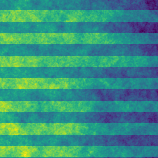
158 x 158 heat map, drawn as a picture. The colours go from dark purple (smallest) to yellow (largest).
The halves do not mirror each other. Values rise toward the left. Horizontal stripes repeat 7 times down the table. No lone cell stands out from its neighbours.
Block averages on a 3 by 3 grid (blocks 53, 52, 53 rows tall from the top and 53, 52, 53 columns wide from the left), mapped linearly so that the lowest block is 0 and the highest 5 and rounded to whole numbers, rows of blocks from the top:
430 / 531 / 530
